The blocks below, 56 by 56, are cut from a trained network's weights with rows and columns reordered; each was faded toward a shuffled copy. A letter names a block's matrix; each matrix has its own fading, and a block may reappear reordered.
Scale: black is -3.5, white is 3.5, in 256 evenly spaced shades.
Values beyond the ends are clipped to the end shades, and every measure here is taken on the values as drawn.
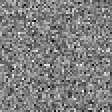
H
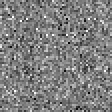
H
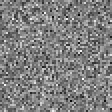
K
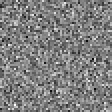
K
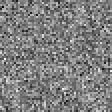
K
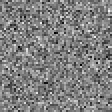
K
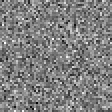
K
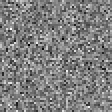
K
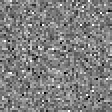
H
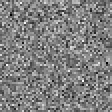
K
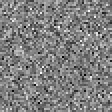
H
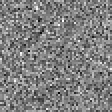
K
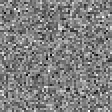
K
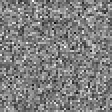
K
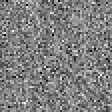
H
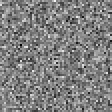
K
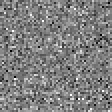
H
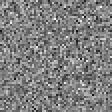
K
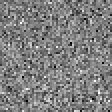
H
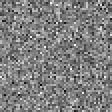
H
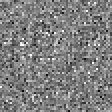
H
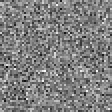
K
